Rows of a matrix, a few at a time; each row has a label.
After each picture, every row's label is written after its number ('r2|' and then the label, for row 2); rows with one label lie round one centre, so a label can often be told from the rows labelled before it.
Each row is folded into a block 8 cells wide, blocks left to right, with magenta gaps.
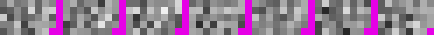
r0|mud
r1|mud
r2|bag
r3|bag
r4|mud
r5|mud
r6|mud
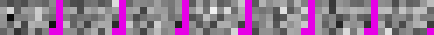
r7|bag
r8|bag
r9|bag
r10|bag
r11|mud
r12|bag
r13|bag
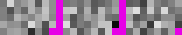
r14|mud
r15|bag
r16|bag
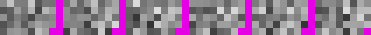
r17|mud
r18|mud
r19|mud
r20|mud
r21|bag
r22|mud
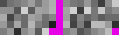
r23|bag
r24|bag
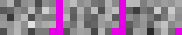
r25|mud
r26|mud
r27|mud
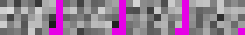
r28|bag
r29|bag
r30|mud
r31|mud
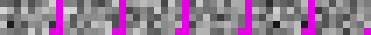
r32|bag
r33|bag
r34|mud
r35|mud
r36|bag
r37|mud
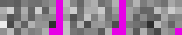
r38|bag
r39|bag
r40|mud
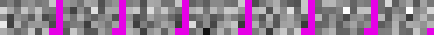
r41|bag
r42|mud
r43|bag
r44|bag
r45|bag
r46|mud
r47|mud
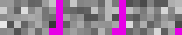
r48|bag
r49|mud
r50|bag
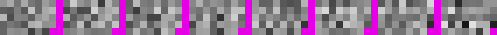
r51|mud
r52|mud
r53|mud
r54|mud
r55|bag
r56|bag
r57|bag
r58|bag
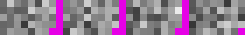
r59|mud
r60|mud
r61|mud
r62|mud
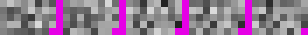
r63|mud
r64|mud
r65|bag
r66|bag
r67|bag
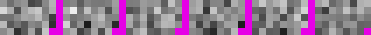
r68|bag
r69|bag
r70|mud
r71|bag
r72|mud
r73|mud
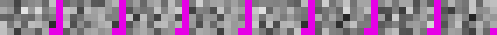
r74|bag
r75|bag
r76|mud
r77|mud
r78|bag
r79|mud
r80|mud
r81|mud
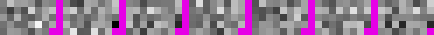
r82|mud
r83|bag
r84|bag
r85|mud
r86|mud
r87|bag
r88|bag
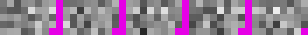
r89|mud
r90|bag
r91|bag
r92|mud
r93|bag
